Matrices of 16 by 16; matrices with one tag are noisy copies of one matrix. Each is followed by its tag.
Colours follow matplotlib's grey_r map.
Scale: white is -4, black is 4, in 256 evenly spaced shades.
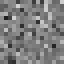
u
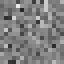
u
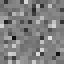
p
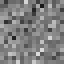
p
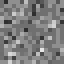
p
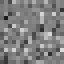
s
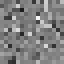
u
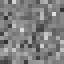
s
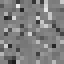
u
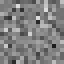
u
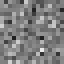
p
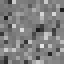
s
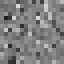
u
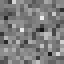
s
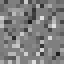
p
